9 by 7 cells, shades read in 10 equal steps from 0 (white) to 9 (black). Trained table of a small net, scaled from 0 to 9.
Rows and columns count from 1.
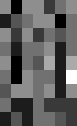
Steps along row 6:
up down up same up down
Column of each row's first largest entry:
2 6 2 2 2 2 6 2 1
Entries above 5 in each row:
2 3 3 2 3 2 2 5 5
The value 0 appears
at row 6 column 7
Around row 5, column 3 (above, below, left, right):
5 4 9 6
